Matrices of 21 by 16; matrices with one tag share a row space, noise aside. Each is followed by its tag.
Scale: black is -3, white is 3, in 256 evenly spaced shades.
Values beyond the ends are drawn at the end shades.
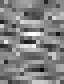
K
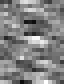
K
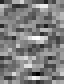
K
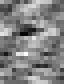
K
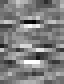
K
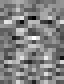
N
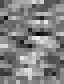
K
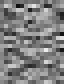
N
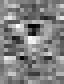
N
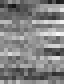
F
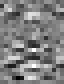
N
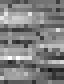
F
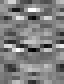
N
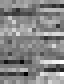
F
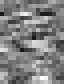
K
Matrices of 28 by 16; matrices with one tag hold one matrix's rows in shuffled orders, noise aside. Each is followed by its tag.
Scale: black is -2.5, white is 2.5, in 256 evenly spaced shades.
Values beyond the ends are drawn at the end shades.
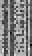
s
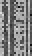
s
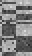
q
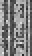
s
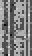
s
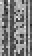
s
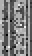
s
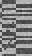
q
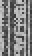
s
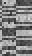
q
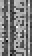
s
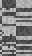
q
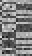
q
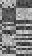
q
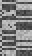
q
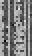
s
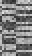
q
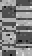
q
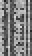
s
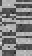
q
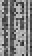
s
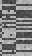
q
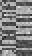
q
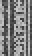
s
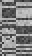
q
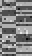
q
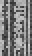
s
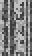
s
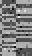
q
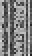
s
